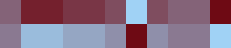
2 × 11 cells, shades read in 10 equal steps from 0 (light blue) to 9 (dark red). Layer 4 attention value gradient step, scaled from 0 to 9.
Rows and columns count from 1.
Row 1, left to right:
5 8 8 7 7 6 0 6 5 5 9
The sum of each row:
66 33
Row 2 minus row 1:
-1 -7 -7 -5 -5 -3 9 -3 -1 -1 -9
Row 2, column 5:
2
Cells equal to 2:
2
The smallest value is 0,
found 2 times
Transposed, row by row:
5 4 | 8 1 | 8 1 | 7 2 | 7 2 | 6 3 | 0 9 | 6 3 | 5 4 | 5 4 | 9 0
